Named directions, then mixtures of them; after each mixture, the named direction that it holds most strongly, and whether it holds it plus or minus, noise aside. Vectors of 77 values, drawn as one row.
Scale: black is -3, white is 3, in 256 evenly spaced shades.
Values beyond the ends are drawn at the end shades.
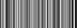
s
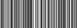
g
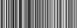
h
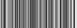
s, minus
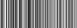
h, plus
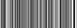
s, minus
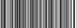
s, minus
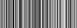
h, plus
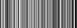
s, plus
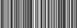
g, plus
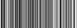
s, minus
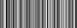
s, plus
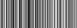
h, plus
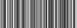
s, minus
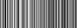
h, minus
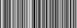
g, minus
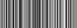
h, plus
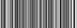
s, minus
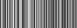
h, minus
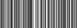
g, plus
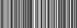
g, plus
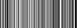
s, plus
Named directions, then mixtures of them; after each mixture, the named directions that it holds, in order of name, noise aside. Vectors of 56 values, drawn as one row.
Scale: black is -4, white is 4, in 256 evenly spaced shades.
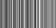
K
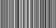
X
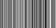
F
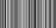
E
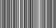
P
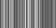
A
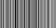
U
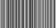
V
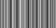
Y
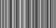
Y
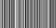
A, U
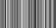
E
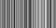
F, P, X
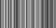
A, Y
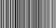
P, U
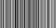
U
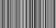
E, F, V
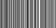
K, X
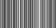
P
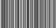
A, X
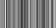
E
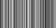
A, F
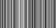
E, F, P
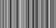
Y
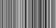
F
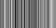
U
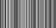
A, E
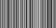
A, P, V
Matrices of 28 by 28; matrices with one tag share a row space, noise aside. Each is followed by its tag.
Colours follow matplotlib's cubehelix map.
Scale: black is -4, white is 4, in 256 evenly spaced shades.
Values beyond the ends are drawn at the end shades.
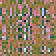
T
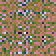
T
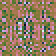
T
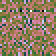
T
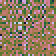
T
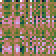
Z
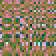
Z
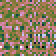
Z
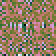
T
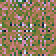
T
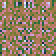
T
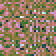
Z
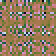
T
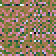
Z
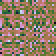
Z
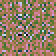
T
